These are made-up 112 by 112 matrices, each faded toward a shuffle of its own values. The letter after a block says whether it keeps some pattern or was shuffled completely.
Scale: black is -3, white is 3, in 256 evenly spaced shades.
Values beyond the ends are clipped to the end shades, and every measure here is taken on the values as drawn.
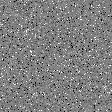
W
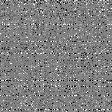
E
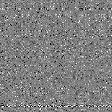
E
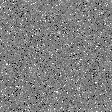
W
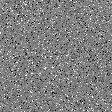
W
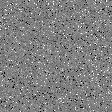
W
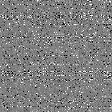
E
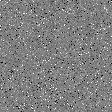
W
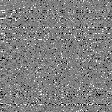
E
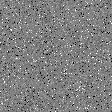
W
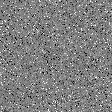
W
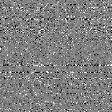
E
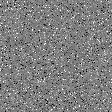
W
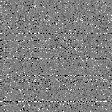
E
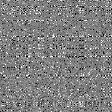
E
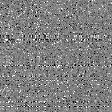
E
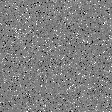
W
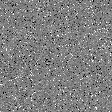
W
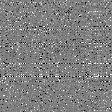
E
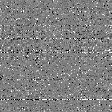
E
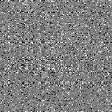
E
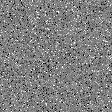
W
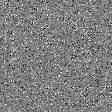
W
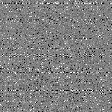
E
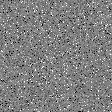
W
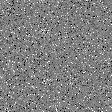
W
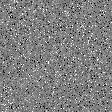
W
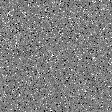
W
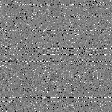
E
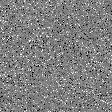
W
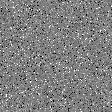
W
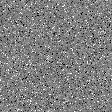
W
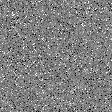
W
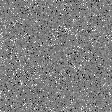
W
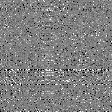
E
